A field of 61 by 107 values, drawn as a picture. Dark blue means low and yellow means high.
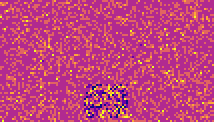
Odd rows or columns: none. Grain: fine. Roughest part: bottom middle. Mirror symmetry: none. Stripes: none. Odd patch: rougher, in the bottom middle. Slope: none.
